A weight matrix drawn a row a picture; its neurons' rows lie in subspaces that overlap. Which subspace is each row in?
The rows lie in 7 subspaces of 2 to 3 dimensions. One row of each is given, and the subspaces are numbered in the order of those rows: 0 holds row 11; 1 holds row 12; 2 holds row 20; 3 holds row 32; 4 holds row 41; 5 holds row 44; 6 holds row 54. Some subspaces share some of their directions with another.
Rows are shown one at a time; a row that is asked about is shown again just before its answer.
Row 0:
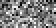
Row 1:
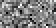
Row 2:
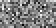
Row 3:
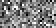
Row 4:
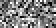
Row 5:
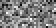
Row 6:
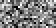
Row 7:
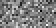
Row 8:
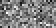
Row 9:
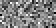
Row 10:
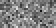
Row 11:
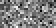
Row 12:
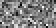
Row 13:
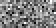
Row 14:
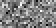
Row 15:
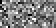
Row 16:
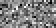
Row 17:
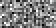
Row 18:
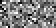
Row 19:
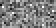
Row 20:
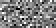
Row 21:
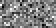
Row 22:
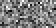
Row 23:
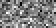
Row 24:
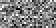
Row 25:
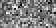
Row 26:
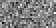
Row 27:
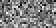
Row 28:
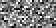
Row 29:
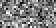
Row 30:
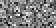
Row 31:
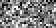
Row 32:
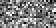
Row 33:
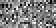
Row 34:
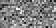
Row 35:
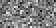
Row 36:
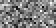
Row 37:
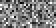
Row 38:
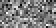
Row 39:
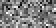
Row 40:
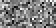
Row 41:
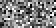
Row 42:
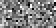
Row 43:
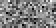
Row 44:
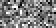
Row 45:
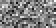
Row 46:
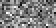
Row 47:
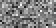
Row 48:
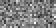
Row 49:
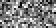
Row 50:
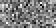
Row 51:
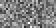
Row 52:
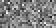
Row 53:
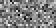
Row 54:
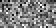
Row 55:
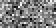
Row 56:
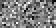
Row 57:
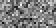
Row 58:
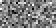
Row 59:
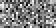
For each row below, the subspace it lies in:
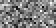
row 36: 0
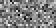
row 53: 0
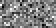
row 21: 3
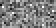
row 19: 3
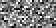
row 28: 2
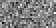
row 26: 1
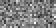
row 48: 3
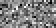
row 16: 6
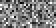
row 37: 6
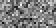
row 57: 0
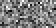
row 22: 4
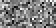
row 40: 5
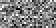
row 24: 2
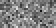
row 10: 0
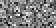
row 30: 0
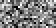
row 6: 0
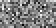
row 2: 6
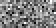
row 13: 3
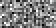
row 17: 3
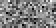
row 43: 3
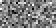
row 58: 1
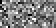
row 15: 1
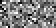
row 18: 1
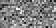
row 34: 2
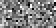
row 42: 4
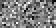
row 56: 5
